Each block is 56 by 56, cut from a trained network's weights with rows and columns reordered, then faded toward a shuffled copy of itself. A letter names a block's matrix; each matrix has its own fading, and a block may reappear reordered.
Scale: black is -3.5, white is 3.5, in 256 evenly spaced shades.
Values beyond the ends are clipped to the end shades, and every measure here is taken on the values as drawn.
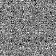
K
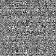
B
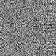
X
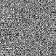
X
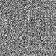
X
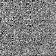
K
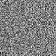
X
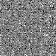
K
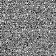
K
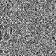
X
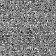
B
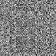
X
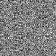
X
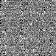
B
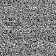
K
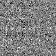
K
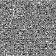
K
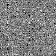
K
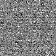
B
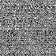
B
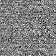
B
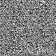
K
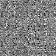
B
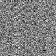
X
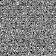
K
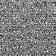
B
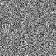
X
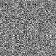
X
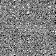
K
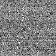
B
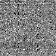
K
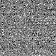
K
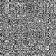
X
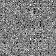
K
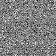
K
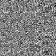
X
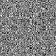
X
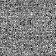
B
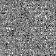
K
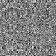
X
